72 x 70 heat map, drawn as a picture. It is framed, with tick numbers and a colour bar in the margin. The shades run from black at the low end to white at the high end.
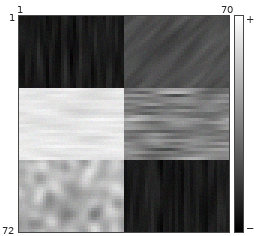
The table splits into 3 rows of 2 panels. Panel 1,1: very low, streaked downward, faint in contrast. Panel 1,2: low, slanting up to the right, faint in contrast. Panel 2,1: very high, streaked across, faint in contrast. Panel 2,2: middling, streaked across. Panel 3,1: high, blotchy. Panel 3,2: very low, streaked downward, faint in contrast.
